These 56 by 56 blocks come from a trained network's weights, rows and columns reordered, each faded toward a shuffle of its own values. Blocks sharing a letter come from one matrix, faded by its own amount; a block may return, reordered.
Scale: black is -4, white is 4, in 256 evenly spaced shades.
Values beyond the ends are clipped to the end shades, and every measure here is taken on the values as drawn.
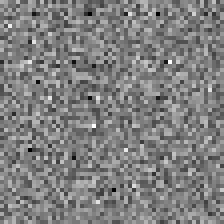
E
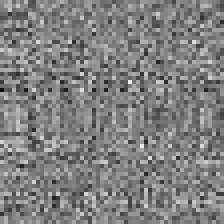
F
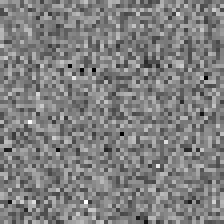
E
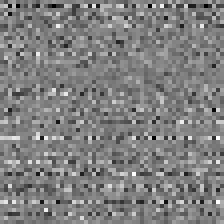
F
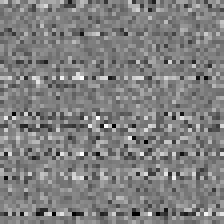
F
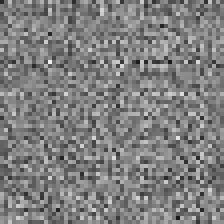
F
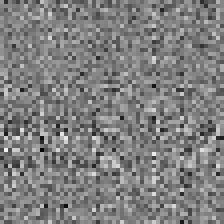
F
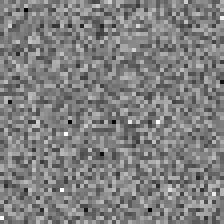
E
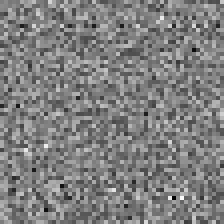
E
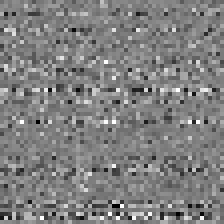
F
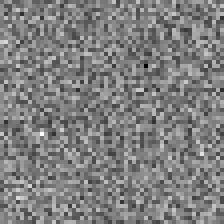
E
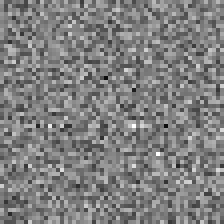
E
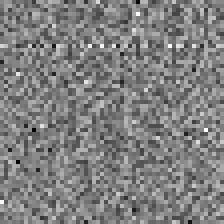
E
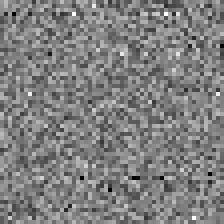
E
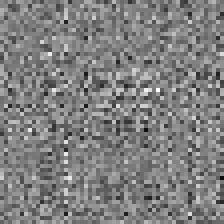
F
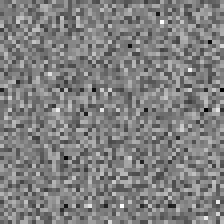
E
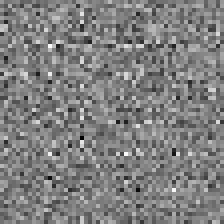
F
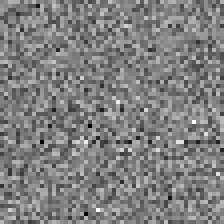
E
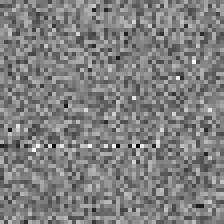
E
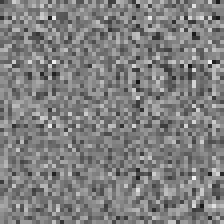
F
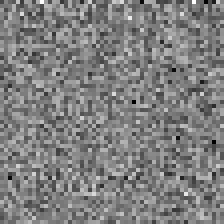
E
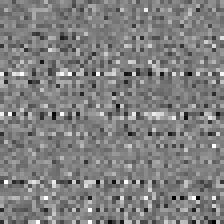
F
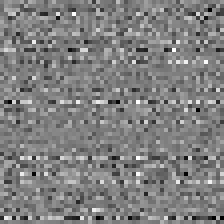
F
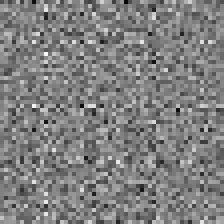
F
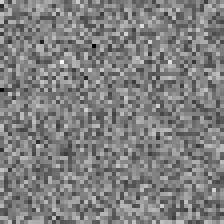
E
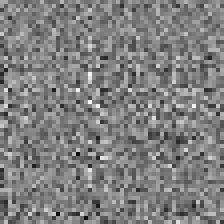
F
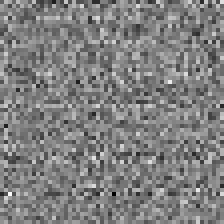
F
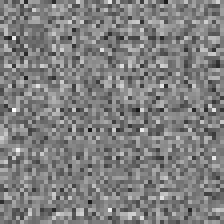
F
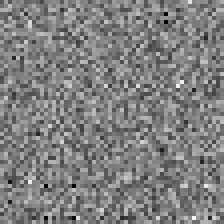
E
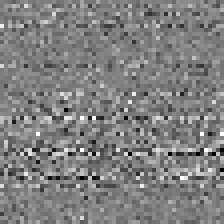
F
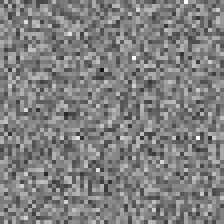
E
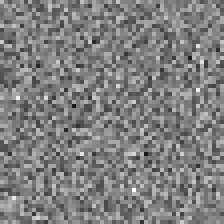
E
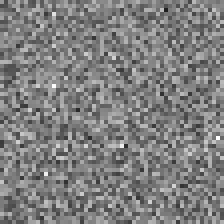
E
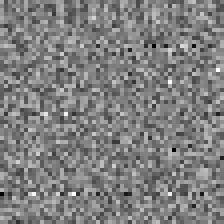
E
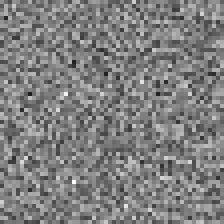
E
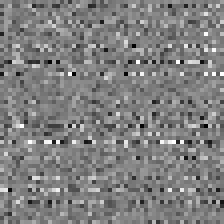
F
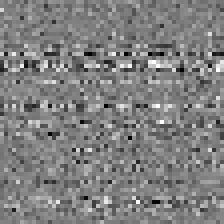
F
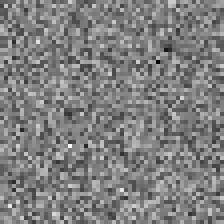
E
